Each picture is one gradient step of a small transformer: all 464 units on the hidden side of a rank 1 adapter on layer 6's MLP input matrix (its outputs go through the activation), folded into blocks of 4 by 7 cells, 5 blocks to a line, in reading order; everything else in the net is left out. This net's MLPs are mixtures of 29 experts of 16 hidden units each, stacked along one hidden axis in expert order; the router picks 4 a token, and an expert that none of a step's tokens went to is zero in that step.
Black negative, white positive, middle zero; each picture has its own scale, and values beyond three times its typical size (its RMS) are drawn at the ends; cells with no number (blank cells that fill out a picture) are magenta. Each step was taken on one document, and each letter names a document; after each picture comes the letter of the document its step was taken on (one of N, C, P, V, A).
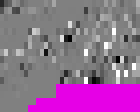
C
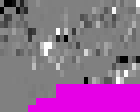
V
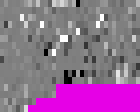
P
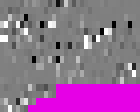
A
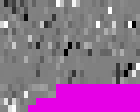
A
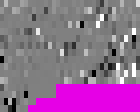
P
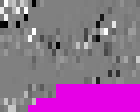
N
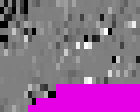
N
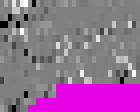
A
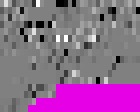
N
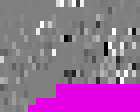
P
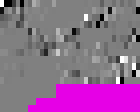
V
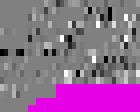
C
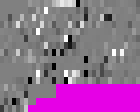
P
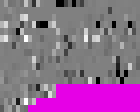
A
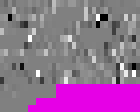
C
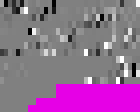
V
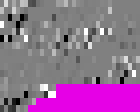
A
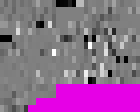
P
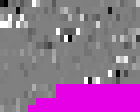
V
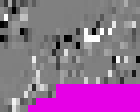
N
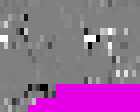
A
